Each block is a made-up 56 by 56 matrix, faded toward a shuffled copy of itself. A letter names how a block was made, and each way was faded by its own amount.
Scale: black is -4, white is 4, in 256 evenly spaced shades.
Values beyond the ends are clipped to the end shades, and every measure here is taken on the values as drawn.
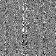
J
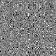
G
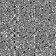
G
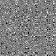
G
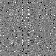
G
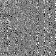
J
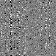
J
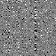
G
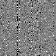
J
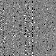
J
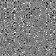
G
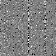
J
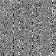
J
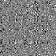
G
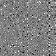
G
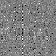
G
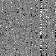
J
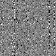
J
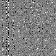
J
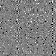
G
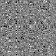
G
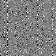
J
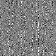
J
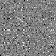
G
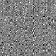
G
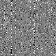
J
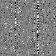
J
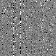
J
